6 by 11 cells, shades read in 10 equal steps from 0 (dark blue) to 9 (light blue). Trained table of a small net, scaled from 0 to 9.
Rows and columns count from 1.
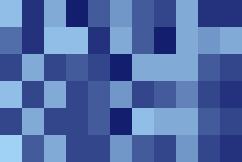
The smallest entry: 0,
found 4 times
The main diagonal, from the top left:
8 1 2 2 3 6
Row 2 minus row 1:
-4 0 1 8 -2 1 0 -2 0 5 6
